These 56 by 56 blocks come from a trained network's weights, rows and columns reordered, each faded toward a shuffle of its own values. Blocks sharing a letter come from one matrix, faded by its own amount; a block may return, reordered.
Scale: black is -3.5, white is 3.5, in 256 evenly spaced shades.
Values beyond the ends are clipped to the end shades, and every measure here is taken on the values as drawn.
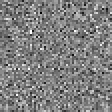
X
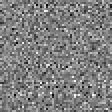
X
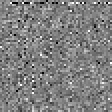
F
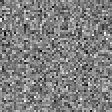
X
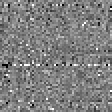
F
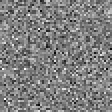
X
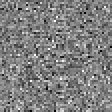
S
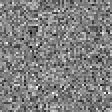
X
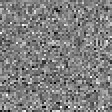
X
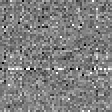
F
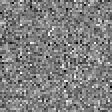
S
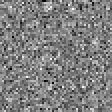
S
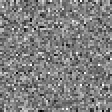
X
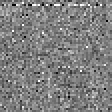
F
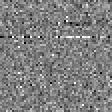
F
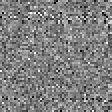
X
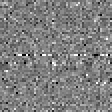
F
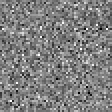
S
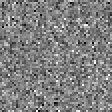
S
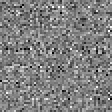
X
